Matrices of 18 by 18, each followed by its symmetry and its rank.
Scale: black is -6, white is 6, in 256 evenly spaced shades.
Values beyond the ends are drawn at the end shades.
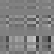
neither, rank one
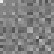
symmetric, rank three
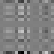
neither, rank one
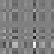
neither, rank one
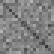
symmetric, full rank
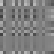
neither, rank one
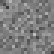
symmetric, full rank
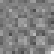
symmetric, rank three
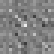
symmetric, rank three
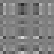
neither, rank one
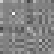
symmetric, rank three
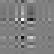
neither, rank one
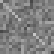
symmetric, full rank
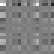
neither, rank one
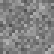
symmetric, full rank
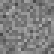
symmetric, full rank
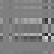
neither, rank one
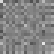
symmetric, rank three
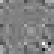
symmetric, rank three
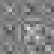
symmetric, rank three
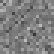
symmetric, full rank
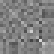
symmetric, rank three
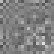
symmetric, rank three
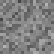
symmetric, full rank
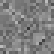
symmetric, full rank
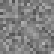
symmetric, full rank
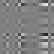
neither, rank one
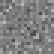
symmetric, full rank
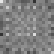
symmetric, rank three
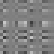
neither, rank one
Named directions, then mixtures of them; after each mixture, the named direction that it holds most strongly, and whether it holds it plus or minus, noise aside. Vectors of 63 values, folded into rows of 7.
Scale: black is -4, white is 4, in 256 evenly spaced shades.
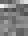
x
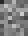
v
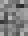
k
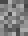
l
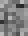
k, plus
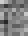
k, plus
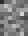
v, plus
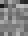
x, minus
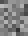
l, plus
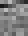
x, minus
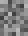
l, minus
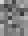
v, minus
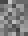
l, plus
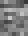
x, minus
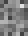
k, minus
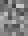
l, plus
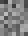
l, plus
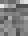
x, plus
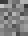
l, plus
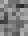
k, plus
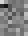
v, minus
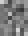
l, minus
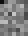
l, plus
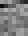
x, minus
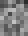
l, plus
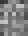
k, minus
